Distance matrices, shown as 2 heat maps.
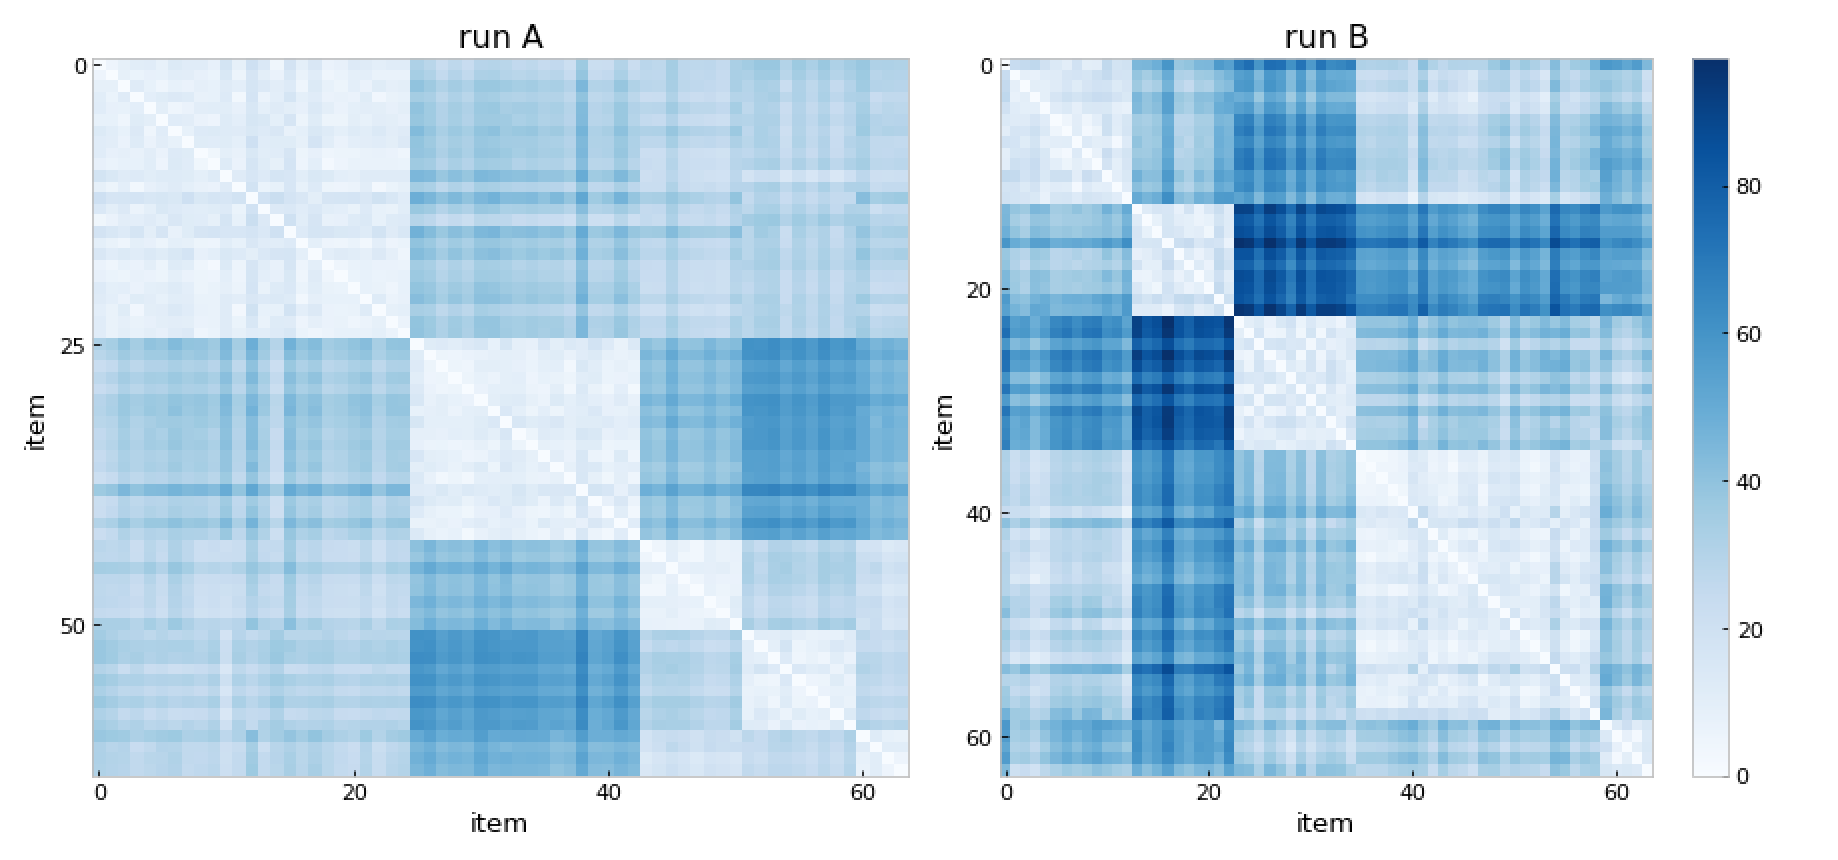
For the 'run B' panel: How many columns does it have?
64
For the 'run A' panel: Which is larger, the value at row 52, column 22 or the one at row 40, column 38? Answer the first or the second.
the first
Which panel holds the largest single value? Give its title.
run B
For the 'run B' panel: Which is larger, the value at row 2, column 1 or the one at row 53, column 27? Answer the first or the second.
the second
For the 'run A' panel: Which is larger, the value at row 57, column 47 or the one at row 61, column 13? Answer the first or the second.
the first
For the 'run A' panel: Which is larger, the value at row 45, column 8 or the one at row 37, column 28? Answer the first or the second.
the first
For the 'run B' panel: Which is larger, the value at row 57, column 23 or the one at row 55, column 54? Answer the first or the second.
the first
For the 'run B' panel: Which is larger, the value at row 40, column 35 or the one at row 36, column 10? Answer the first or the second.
the second
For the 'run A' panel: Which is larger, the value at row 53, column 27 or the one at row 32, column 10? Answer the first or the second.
the first
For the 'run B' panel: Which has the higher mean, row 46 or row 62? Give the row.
62
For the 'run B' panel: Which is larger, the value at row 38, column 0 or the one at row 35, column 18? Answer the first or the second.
the second
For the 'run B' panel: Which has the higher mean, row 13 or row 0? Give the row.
13
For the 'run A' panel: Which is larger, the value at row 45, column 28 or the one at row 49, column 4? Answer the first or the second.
the first
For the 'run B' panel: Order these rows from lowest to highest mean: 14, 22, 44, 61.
44, 61, 14, 22
